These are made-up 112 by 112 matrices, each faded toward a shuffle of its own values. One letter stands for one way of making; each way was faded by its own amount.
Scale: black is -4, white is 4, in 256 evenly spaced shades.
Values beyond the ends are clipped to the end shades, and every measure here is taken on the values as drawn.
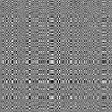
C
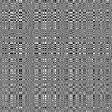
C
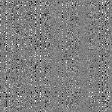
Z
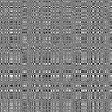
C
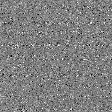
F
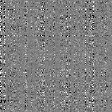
Z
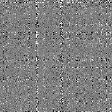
Z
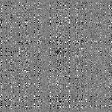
Z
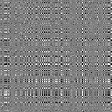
C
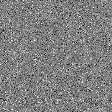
F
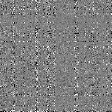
Z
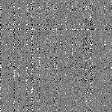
Z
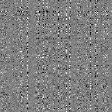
Z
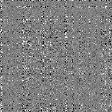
Z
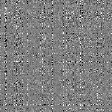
Z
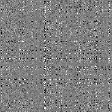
Z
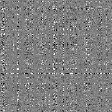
Z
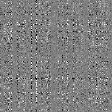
Z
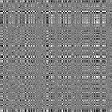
C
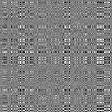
C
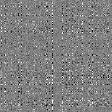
Z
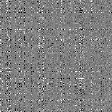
Z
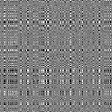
C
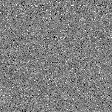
F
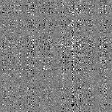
Z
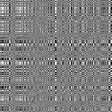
C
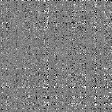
Z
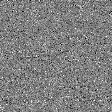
F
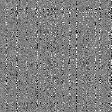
Z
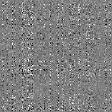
Z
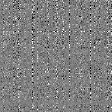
Z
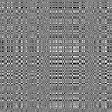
C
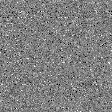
F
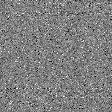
F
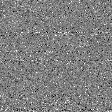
F
